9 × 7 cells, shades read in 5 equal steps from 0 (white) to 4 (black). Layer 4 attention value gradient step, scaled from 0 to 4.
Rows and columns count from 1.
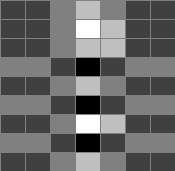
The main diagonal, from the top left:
3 3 2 4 2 2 3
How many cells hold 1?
7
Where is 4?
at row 4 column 4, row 6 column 4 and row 8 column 4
